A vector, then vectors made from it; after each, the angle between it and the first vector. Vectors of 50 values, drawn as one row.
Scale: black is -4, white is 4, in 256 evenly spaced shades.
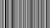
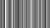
nearly opposite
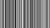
partly aligned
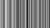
partly opposed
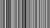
partly opposed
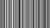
partly opposed
